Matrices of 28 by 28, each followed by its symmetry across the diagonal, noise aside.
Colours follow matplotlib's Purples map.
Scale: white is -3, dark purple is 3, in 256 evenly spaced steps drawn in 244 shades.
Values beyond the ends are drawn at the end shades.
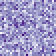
neither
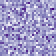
antisymmetric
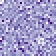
symmetric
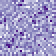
symmetric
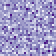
antisymmetric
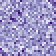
symmetric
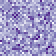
symmetric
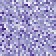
antisymmetric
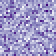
neither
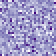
antisymmetric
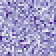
neither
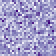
neither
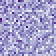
symmetric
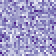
antisymmetric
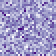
neither
